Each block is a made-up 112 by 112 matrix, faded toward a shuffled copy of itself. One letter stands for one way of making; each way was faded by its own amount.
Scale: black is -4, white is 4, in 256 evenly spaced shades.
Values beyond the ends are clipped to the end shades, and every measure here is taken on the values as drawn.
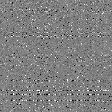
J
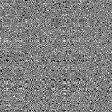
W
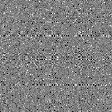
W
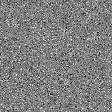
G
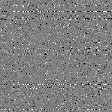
J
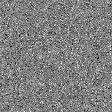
G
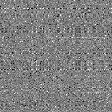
W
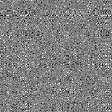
W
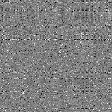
W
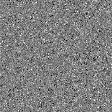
G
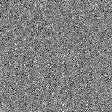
G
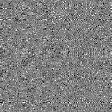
W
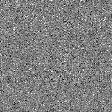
G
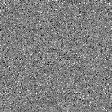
G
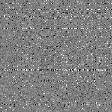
J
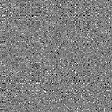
W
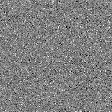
G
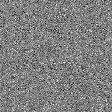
G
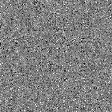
G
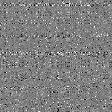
J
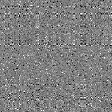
W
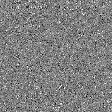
G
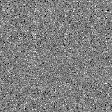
G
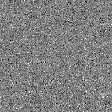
G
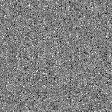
G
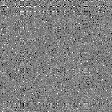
W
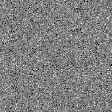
G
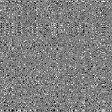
W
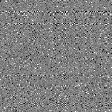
W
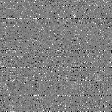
J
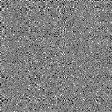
W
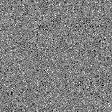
G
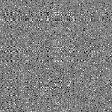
W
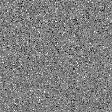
G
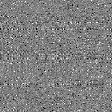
W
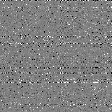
J
